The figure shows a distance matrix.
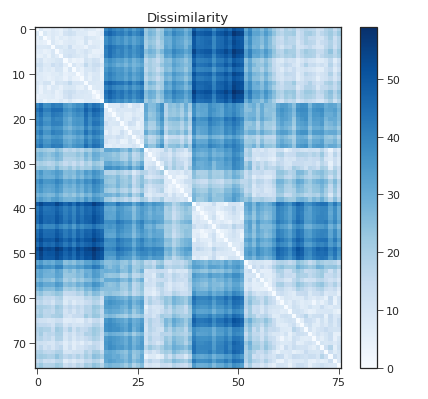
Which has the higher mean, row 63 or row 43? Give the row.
43
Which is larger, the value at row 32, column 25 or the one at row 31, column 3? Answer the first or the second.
the second
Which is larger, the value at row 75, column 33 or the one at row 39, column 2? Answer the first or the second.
the second
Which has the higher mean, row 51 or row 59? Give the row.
51
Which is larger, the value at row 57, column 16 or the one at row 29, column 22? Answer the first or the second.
the first
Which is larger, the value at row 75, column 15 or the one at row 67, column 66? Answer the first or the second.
the first
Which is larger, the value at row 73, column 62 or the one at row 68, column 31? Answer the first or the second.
the second
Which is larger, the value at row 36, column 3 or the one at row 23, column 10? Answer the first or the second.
the second
